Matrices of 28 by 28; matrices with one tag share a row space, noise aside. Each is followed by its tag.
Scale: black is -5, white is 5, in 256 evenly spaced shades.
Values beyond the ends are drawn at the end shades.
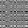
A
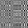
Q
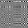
Q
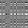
A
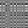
A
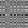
A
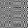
Q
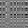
A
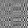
Q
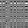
A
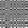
A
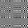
Q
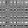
A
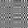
Q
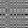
A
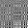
Q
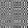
Q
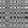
A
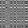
A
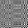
Q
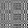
Q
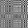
Q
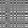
A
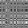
A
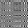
Q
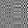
Q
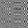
Q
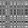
A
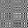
Q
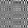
Q
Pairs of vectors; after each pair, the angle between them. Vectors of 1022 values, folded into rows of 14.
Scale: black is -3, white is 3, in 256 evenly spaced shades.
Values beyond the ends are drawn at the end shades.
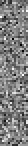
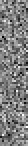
partly opposed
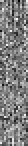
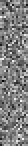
orthogonal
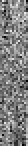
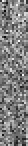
nearly parallel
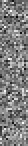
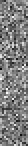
partly opposed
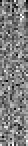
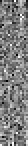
nearly parallel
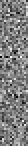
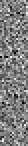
nearly parallel
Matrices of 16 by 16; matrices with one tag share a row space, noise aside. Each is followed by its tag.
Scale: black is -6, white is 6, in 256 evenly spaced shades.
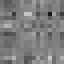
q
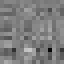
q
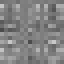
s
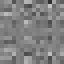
q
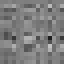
q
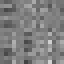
q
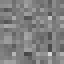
q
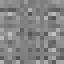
s
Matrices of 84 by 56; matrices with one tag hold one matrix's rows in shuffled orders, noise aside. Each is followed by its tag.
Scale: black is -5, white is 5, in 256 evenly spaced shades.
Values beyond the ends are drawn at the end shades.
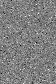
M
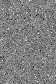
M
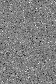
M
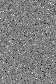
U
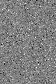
M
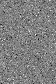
M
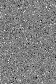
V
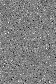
V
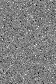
M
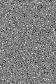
U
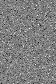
M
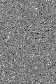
U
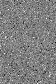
V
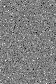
V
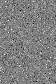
V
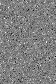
V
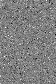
V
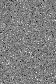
M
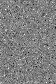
V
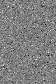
U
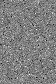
M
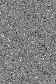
U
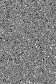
M
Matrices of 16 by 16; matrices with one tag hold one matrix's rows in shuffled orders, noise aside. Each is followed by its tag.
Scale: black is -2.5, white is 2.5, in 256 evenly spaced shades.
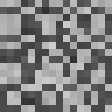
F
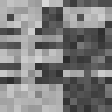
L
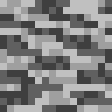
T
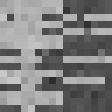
L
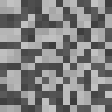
F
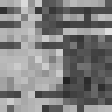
L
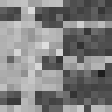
L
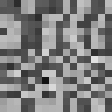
F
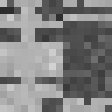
L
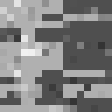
L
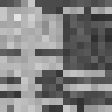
L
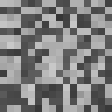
F
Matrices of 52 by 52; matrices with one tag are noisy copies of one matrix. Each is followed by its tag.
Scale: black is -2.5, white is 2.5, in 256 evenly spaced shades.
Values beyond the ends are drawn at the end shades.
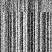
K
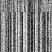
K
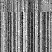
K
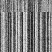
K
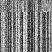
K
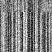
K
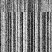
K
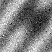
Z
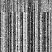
K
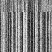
K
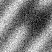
Z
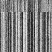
K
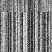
K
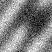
Z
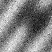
Z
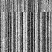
K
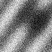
Z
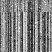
K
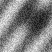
Z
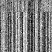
K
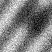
Z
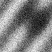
Z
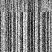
K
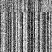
K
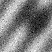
Z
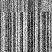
K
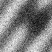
Z
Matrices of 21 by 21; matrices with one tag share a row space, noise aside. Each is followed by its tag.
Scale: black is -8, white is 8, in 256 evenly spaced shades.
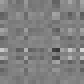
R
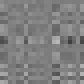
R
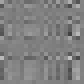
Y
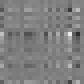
Y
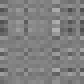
R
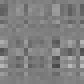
R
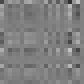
Y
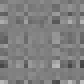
R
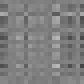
R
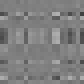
R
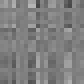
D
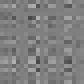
D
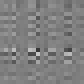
D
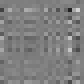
Y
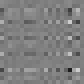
Y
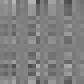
D
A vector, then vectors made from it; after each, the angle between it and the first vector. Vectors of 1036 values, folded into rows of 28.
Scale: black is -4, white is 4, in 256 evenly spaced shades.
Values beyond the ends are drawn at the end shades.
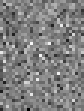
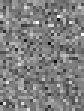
partly opposed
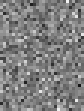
partly opposed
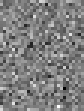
partly opposed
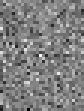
nearly parallel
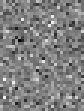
orthogonal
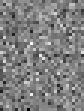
nearly parallel
